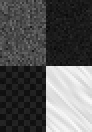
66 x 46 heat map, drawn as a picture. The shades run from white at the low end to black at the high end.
It is made of 2 by 2 panels. Panel 1,1: high, fine-grained. Panel 1,2: very high, fine-grained, faint in contrast. Panel 2,1: very high, checkered, faint in contrast. Panel 2,2: very low, slanting down to the right, faint in contrast.
